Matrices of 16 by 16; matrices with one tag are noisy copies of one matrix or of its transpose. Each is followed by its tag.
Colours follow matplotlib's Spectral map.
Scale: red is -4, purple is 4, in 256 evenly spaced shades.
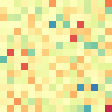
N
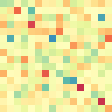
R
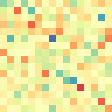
R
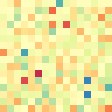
N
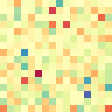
N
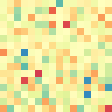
N
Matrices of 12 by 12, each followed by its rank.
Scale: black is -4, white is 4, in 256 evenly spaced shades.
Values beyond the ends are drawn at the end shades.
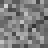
full rank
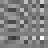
two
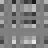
one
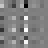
one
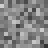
full rank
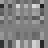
one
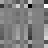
one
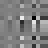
one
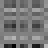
one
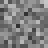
full rank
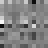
two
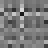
two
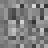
two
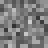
full rank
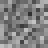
full rank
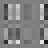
one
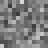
full rank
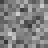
full rank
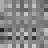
two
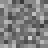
full rank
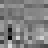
two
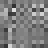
two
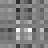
one
